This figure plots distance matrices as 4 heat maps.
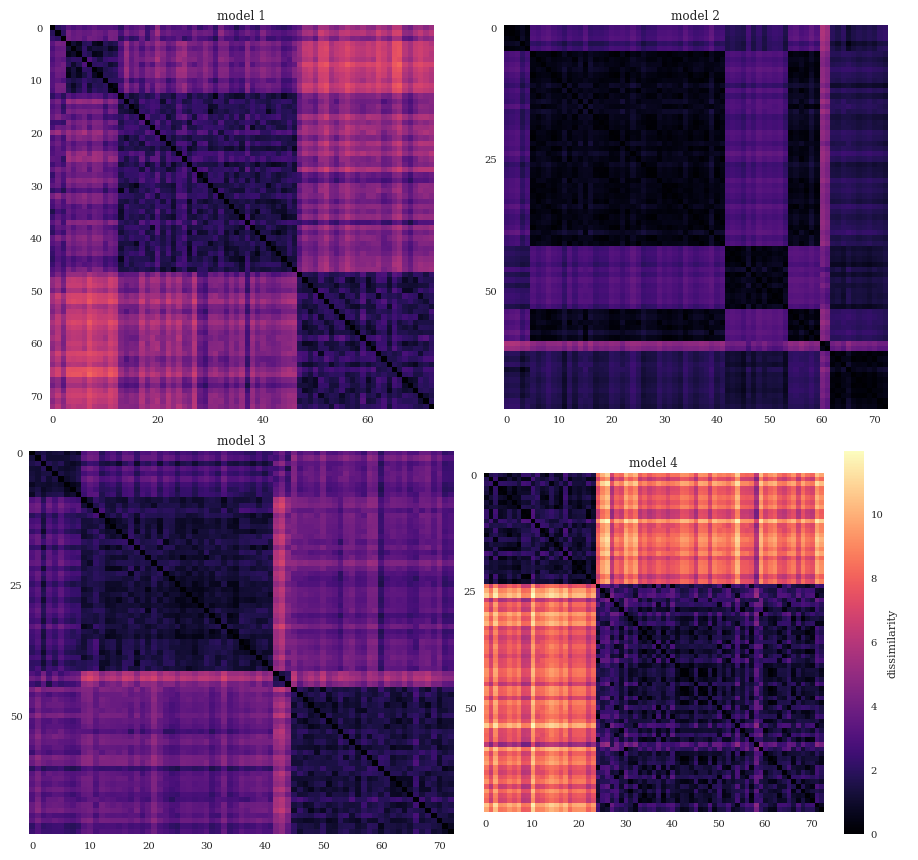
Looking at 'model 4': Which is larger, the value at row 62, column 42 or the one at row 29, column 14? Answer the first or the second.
the second
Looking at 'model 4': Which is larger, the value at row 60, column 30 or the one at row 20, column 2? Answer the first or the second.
the first
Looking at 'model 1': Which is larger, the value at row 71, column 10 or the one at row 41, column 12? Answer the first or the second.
the first
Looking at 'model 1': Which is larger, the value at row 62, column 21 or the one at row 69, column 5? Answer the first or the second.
the second
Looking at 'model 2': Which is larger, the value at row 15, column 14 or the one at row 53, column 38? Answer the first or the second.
the second
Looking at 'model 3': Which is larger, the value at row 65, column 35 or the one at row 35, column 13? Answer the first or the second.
the first
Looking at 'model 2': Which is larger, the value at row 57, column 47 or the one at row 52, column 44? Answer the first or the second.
the first
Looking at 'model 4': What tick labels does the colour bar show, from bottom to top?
0, 2, 4, 6, 8, 10
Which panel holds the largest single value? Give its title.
model 4
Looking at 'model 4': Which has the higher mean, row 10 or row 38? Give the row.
10
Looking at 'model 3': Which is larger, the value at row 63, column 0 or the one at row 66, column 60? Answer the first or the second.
the first
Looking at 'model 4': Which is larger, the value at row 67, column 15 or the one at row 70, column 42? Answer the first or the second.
the first
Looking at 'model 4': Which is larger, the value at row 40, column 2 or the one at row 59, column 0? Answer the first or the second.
the second
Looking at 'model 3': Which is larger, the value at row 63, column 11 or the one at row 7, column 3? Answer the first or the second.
the first
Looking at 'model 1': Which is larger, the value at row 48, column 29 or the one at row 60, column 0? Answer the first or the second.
the second
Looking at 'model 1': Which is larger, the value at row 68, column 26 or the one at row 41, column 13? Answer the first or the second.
the first
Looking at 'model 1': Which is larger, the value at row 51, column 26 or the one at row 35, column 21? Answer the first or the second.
the first
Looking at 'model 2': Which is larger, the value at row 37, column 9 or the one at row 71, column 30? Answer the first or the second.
the second
